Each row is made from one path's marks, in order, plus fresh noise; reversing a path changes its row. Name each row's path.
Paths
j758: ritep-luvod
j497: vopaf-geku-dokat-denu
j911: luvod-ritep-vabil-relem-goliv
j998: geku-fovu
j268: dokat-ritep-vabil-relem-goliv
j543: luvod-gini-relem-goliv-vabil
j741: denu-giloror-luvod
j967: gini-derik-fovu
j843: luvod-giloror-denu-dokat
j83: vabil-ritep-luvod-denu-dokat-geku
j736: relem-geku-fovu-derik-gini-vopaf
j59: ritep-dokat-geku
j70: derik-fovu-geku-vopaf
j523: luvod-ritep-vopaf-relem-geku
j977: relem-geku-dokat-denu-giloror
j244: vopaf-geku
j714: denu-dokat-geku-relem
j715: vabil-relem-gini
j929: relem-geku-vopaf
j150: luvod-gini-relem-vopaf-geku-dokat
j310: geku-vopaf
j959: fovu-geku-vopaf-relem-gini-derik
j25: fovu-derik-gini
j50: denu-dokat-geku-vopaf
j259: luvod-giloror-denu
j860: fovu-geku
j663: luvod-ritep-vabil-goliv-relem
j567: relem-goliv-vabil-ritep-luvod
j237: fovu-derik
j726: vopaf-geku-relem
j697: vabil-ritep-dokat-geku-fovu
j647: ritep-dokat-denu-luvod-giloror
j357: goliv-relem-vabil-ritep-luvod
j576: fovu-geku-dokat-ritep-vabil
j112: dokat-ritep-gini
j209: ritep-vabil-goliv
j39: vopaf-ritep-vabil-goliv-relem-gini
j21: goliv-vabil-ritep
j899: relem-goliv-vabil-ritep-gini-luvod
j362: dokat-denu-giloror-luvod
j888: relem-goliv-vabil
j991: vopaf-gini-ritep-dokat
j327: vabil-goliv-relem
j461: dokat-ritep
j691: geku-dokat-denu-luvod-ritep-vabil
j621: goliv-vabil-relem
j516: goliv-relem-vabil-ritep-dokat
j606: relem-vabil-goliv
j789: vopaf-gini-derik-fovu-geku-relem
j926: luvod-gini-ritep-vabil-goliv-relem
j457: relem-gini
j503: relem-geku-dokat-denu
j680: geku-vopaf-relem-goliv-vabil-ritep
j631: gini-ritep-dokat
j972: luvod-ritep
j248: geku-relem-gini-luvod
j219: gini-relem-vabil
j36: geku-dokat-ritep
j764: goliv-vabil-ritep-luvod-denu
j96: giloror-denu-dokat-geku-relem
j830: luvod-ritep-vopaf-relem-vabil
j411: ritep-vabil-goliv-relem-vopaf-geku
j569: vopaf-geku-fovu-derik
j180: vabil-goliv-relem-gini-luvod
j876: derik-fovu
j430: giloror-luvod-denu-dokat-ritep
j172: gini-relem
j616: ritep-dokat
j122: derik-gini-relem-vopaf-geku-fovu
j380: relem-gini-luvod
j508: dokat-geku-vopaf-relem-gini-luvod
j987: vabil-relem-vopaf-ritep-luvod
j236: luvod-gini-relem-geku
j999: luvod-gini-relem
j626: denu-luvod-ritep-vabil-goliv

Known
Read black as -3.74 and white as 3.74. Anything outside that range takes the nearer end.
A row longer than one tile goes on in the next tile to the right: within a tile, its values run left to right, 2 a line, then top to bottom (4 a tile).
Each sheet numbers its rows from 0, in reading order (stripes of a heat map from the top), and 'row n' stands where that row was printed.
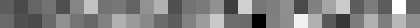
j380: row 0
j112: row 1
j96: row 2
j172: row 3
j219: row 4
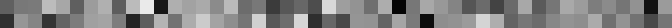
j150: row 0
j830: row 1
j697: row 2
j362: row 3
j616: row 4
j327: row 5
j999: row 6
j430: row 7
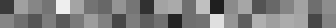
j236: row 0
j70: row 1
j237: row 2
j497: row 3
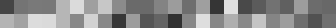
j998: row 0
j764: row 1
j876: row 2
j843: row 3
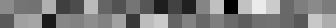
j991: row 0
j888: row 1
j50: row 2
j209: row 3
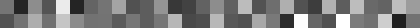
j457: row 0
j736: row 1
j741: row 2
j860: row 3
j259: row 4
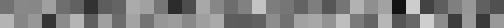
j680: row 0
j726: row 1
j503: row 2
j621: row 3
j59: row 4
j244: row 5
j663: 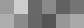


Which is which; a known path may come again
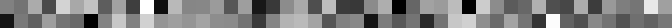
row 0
j959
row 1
j715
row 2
j576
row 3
j714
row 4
j929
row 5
j967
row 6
j860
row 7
j236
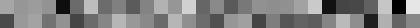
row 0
j631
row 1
j112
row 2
j663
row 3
j987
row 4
j310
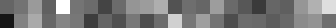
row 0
j122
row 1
j508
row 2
j843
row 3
j248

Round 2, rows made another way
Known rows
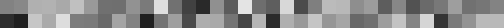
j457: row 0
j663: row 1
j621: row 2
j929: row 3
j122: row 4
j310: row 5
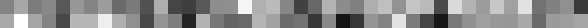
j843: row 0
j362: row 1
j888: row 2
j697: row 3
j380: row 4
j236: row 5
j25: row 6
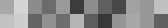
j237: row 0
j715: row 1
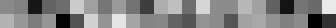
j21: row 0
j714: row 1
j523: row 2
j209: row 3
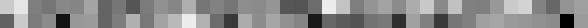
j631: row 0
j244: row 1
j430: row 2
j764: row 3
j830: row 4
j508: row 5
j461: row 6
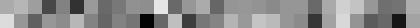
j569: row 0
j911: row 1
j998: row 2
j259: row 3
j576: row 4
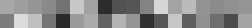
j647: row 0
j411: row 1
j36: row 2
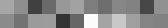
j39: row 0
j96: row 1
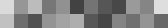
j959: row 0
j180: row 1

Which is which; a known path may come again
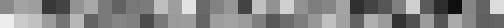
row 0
j50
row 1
j987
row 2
j25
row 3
j150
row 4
j411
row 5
j327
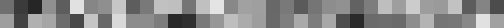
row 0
j621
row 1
j503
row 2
j999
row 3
j244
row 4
j543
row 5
j736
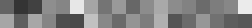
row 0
j606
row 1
j860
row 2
j899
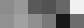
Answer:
j764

